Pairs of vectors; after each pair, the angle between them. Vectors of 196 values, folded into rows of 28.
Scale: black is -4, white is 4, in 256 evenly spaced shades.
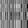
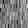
partly opposed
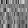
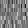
orthogonal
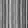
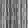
nearly opposite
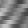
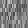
orthogonal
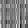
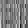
nearly parallel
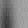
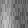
nearly opposite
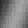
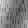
nearly opposite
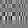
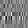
nearly parallel
